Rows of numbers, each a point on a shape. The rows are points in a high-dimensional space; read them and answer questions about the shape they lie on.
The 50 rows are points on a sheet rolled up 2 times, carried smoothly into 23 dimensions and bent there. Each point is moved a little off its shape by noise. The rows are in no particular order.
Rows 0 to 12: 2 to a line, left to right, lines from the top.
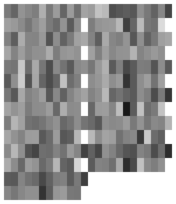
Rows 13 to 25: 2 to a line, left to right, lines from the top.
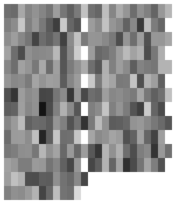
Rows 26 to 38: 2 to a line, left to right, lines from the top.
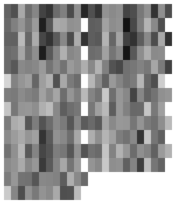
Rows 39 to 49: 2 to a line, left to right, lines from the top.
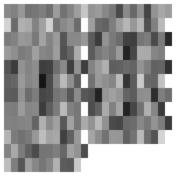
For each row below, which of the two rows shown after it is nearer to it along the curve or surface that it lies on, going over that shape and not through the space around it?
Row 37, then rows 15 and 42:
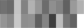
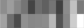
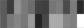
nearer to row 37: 15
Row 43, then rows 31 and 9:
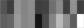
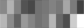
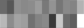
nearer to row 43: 31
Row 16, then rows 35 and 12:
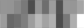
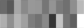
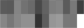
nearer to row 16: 35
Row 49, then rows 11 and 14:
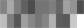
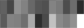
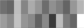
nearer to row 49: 11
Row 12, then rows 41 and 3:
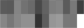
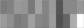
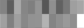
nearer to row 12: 41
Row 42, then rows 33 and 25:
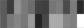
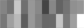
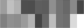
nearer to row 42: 25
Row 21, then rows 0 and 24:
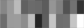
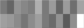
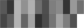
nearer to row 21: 24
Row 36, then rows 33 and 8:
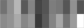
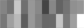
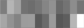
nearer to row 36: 8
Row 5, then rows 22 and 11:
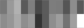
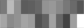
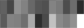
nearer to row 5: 22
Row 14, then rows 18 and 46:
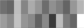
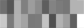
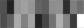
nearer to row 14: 18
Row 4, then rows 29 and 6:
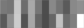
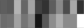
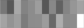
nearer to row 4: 6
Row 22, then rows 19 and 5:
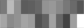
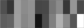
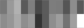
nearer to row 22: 5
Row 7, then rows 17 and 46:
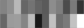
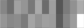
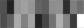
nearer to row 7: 46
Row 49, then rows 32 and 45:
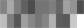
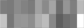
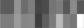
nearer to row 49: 32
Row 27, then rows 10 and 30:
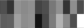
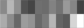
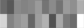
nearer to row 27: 10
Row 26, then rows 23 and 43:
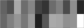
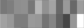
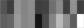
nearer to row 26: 43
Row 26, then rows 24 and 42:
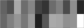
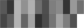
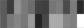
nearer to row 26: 42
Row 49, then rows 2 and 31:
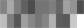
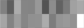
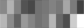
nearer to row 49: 31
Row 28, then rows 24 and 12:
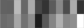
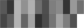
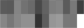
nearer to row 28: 24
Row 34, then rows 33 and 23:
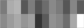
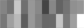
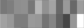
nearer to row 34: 23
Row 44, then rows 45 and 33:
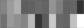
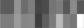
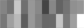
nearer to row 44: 45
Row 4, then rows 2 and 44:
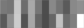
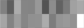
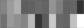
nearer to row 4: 2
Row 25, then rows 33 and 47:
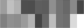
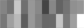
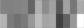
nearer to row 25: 47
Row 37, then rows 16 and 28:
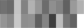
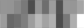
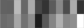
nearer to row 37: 16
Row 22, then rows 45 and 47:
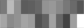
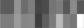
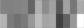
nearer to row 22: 45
